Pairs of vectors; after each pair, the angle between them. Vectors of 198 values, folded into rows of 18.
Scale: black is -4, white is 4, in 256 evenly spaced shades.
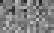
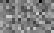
partly aligned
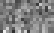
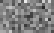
orthogonal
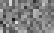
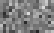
partly aligned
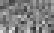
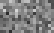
partly opposed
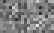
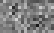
nearly opposite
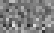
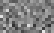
nearly opposite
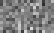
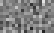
nearly opposite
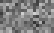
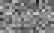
partly aligned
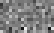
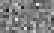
partly aligned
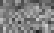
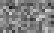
partly aligned
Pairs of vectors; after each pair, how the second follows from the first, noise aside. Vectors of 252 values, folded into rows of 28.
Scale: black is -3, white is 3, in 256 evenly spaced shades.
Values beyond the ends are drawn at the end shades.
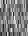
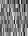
reversed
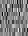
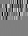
partly zeroed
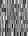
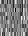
reversed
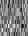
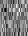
reversed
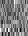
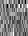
reversed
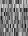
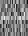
wrapped around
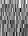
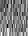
reversed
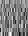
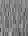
shrunk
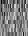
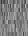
shrunk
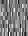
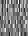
reversed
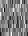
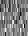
wrapped around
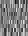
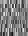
reversed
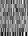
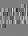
partly zeroed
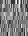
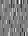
partly zeroed
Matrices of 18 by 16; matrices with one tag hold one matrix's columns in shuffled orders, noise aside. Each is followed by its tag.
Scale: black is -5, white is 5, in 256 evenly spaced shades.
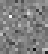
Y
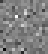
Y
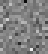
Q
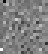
Q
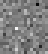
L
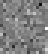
L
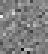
Y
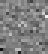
Y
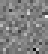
Y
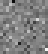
Q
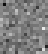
L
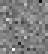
Q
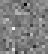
L
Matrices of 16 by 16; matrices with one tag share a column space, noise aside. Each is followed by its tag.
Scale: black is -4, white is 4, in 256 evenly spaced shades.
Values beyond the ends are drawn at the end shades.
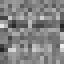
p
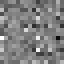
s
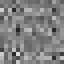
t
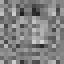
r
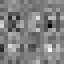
p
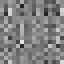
r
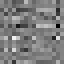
s
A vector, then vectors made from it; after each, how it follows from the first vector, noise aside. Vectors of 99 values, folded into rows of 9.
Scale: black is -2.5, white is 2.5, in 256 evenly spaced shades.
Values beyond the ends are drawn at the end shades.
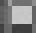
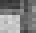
wrapped around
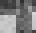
wrapped around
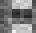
wrapped around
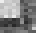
wrapped around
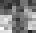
wrapped around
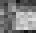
wrapped around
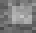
shrunk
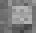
shrunk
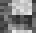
wrapped around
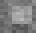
shrunk
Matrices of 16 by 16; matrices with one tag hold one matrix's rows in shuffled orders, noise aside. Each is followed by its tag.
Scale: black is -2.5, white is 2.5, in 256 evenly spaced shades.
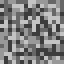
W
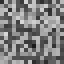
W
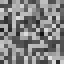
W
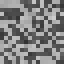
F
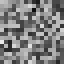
F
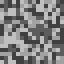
F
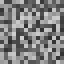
W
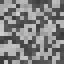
F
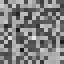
W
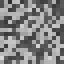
F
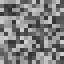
F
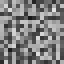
W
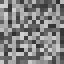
W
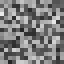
F
